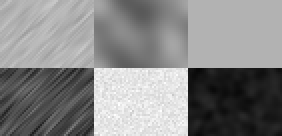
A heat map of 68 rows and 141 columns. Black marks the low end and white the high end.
It is made of 2 by 3 panels. Panel 1,1: high, slanting up to the right, faint in contrast. Panel 1,2: middling, smooth. Panel 1,3: high, flat. Panel 2,1: low, slanting up to the right. Panel 2,2: very high, fine-grained, faint in contrast. Panel 2,3: very low, blotchy, faint in contrast.
